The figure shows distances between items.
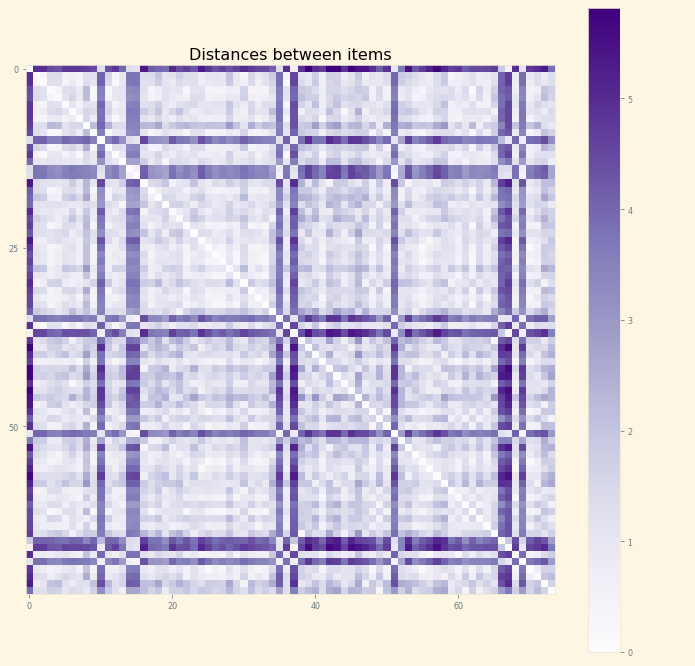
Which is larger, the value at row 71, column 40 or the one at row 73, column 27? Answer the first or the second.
the second
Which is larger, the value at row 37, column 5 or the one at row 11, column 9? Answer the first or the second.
the first
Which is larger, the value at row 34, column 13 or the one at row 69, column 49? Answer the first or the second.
the second
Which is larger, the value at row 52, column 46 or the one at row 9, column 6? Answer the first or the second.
the first
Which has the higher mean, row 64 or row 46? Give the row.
46
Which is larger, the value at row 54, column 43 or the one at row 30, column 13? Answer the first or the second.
the first
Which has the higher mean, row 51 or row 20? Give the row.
51
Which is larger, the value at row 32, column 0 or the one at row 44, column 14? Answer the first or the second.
the first
